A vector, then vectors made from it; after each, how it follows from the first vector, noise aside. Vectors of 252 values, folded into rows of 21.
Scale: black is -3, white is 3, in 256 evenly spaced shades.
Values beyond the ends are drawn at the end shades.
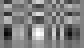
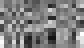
wrapped around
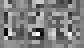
sign-scrambled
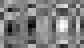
wrapped around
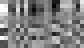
wrapped around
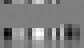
partly zeroed
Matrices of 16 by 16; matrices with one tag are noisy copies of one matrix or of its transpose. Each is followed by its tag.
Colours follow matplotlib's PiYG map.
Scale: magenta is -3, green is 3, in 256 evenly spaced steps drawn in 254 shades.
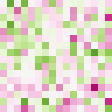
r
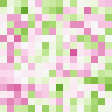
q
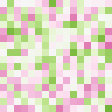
r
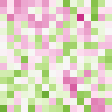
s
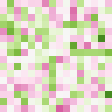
r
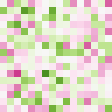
r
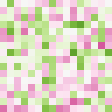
r
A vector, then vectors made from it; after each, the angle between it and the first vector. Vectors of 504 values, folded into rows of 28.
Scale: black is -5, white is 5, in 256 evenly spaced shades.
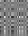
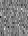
partly aligned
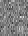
partly aligned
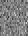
partly aligned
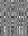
nearly parallel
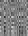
nearly opposite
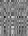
nearly opposite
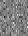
partly opposed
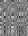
nearly opposite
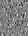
orthogonal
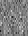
partly aligned
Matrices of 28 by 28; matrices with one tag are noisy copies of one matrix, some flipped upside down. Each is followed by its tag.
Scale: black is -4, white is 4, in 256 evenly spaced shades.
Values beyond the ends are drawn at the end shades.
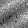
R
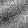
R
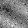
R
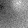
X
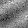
R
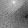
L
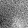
X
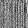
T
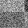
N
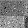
N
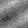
R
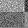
N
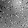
X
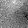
L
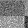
N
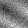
R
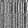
T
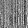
T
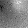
X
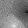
L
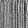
T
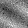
R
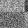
N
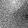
L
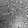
X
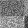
N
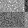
N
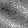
R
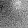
X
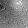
X
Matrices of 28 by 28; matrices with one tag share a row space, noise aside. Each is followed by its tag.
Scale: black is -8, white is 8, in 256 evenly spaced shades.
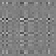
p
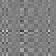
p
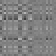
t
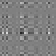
p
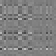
t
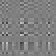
p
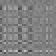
t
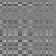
t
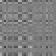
t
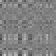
t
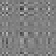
p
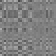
t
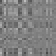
t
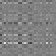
t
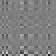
p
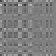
t
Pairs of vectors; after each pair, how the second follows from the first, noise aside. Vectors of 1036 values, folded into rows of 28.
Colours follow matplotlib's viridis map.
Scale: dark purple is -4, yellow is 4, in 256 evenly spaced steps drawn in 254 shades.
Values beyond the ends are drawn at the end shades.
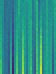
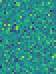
shuffled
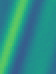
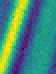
scaled up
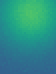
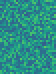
shuffled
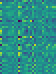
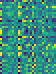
scaled up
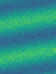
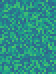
shuffled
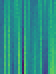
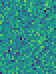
shuffled
